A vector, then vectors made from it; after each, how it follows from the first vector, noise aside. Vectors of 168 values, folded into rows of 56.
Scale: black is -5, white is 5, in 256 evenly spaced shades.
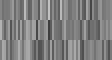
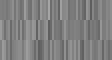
shrunk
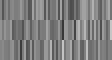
reversed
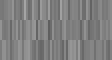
shrunk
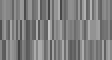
negated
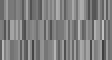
wrapped around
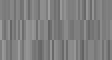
shrunk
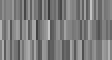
sign-scrambled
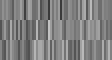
negated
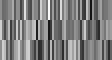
scaled up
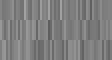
shrunk
